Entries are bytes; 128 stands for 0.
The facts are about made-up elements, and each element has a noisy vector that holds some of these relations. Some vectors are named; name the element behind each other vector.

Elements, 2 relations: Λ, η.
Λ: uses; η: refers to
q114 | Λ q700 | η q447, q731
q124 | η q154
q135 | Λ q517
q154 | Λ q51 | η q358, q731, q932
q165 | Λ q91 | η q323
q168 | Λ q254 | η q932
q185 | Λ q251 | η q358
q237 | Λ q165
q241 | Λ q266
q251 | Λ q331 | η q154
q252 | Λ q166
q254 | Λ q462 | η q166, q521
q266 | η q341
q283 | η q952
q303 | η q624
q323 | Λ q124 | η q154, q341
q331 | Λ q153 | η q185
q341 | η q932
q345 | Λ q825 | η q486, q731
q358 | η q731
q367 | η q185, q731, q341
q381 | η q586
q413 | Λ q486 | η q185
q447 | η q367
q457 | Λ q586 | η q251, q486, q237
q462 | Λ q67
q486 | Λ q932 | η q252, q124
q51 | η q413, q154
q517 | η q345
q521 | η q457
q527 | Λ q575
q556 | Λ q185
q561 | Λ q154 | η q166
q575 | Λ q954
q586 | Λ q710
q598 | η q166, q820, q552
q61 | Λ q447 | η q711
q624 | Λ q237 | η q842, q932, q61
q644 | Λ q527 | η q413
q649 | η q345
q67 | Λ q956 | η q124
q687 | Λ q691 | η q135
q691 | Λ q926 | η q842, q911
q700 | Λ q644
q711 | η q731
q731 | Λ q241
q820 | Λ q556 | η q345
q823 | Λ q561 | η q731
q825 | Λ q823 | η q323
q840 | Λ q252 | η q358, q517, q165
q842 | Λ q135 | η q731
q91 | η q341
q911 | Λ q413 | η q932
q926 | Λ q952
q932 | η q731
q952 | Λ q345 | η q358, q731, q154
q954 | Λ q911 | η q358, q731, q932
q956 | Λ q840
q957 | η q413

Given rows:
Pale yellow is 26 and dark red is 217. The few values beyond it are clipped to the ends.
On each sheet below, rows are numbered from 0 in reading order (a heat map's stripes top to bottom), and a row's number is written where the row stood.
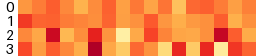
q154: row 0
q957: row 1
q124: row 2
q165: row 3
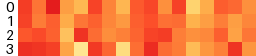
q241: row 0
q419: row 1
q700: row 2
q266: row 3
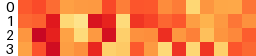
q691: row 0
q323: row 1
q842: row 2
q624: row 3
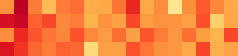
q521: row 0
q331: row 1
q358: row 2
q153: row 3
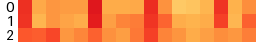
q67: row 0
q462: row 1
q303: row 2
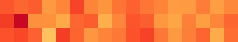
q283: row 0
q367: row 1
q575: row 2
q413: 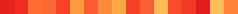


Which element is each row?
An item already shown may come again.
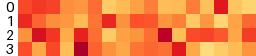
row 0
q251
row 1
q825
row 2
q932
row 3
q586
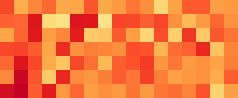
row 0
q51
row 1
q323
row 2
q624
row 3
q644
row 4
q341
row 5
q114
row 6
q185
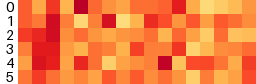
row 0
q586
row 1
q517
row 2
q820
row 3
q731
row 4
q932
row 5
q823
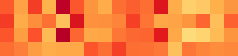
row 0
q586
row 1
q840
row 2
q586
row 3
q561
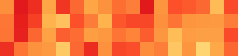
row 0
q954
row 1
q341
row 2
q711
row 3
q825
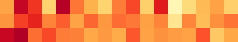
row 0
q457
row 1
q345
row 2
q331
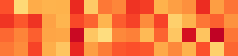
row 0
q166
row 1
q241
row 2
q91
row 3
q168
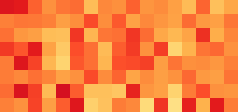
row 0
q556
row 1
q952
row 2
q254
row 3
q241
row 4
q341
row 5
q952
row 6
q486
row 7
q237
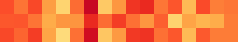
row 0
q135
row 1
q687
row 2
q135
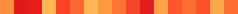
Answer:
q911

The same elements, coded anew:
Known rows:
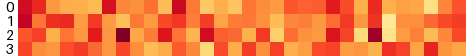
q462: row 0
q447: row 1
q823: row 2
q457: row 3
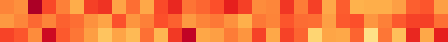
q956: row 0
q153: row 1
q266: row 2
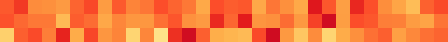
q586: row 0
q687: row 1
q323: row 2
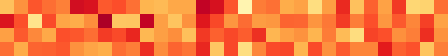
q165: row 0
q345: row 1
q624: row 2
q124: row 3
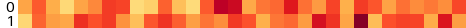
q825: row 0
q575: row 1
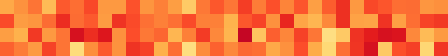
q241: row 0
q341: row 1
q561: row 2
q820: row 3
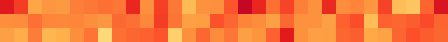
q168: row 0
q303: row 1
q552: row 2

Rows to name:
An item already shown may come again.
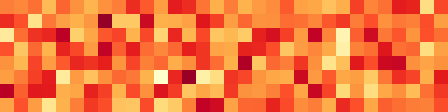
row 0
q51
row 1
q345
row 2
q251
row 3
q154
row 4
q561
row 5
q413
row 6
q67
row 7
q825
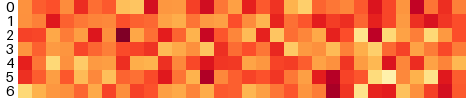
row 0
q644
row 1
q331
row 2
q823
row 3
q624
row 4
q952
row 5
q954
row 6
q556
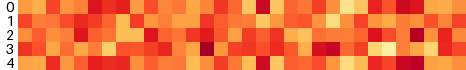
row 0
q561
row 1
q91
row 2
q644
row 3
q954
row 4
q561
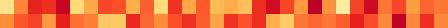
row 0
q251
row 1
q644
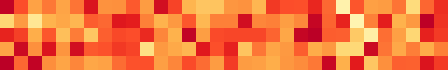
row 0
q254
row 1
q911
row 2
q954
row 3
q237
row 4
q957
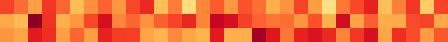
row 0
q820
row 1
q840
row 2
q185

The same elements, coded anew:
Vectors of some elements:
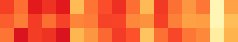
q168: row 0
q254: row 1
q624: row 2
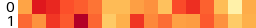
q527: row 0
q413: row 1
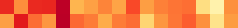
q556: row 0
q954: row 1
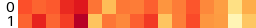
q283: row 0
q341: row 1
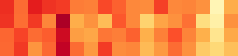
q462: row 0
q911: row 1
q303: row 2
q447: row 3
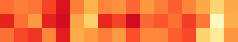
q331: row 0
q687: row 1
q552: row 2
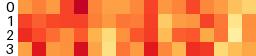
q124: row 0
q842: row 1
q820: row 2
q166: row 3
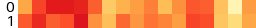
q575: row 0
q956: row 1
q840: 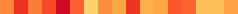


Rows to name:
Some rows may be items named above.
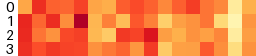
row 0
q457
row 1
q911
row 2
q345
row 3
q842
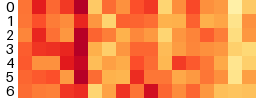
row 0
q341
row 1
q517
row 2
q954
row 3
q266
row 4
q323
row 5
q486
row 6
q825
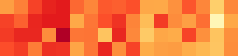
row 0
q358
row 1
q168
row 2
q932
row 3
q823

